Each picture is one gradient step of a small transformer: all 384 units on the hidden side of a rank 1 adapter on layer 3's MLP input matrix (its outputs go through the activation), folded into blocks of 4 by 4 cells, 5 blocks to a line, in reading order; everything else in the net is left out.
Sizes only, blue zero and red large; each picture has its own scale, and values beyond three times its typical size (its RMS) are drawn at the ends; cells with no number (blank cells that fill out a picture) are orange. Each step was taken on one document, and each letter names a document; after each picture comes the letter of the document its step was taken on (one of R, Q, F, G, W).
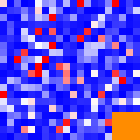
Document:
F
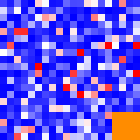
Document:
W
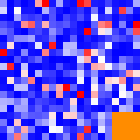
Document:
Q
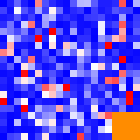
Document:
Q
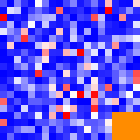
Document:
W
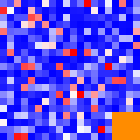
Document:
W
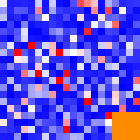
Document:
F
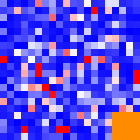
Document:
F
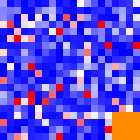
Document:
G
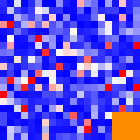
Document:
Q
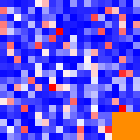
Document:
Q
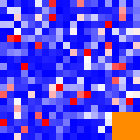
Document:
G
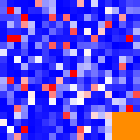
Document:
G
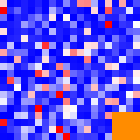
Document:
W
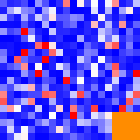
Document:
F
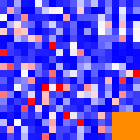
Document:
Q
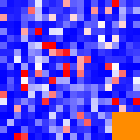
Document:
F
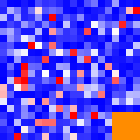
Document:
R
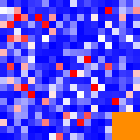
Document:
G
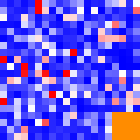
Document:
R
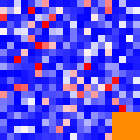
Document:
W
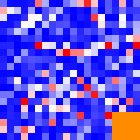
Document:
W
